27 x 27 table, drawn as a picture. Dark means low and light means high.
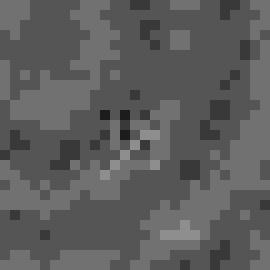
Mirror symmetry: none. Slope: none. Roughest part: centre. Rings: centred on the top left. Odd patch: rougher, in the centre.
